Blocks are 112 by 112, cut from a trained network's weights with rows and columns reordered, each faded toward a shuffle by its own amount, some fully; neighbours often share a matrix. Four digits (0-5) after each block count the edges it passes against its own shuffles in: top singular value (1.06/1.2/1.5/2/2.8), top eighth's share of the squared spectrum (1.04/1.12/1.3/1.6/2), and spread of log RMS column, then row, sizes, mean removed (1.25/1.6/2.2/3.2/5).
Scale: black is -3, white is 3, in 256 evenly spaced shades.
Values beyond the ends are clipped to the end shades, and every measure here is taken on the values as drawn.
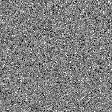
2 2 1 0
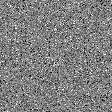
0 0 0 0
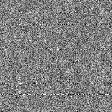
3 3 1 2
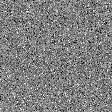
1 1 0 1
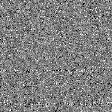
2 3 1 2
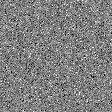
1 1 0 0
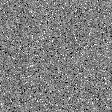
1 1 0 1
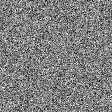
2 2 0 0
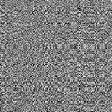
5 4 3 3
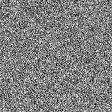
3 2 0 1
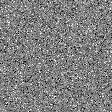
1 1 0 0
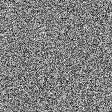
0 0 0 0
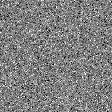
2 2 0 0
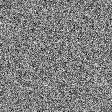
0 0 0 0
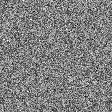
0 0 0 0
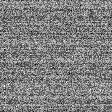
3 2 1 0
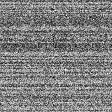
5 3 0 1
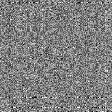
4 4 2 3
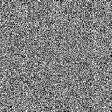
3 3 1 2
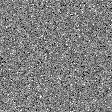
1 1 0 0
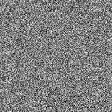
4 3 1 1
